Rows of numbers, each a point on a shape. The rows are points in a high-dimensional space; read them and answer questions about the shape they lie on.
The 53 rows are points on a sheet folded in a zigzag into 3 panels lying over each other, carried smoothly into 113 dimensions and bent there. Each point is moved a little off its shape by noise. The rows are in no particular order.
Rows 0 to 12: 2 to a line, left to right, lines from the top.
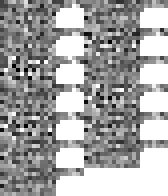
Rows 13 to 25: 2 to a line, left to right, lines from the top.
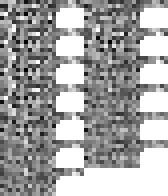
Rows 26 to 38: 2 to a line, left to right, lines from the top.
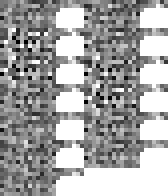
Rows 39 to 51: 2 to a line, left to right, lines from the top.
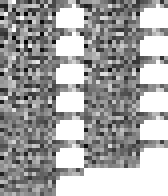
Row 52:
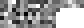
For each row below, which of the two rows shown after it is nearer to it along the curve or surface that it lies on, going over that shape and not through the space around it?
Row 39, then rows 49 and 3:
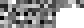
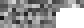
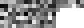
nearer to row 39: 3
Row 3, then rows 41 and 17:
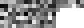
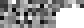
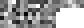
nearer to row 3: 41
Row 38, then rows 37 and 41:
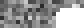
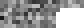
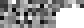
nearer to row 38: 41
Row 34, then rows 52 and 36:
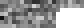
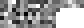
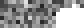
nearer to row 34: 52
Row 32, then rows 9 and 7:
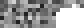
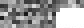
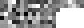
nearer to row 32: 9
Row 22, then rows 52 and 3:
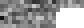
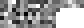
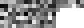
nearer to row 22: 52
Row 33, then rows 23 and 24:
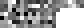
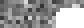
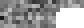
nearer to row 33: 24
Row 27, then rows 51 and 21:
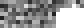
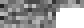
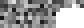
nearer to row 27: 21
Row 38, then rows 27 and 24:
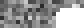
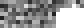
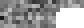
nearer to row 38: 27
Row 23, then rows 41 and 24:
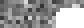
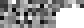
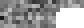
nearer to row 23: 41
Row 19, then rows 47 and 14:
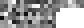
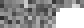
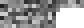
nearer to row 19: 14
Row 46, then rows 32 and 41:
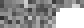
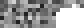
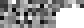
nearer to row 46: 32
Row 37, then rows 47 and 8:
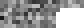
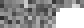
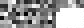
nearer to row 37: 8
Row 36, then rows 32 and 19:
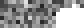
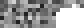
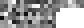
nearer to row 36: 32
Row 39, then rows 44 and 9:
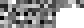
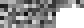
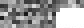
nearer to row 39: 44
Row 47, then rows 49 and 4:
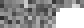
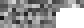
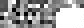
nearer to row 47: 49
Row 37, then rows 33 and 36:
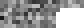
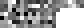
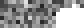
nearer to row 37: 33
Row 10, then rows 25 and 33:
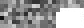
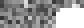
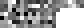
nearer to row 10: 33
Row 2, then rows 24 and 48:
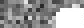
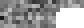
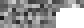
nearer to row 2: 48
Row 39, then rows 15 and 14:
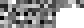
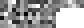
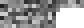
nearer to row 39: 14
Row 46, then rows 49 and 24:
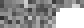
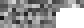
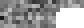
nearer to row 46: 49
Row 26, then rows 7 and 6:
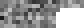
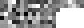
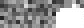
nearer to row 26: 7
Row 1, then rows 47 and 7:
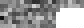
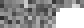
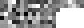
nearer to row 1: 7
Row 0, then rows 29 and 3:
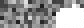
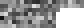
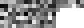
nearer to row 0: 3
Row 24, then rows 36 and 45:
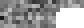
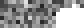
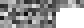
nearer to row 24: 45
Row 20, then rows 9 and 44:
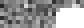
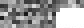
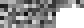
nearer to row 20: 44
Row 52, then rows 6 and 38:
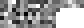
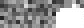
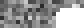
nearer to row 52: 38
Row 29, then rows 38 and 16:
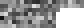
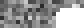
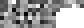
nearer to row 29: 16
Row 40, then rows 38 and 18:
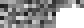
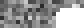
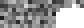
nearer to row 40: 18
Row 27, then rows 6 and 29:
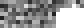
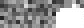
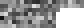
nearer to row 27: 6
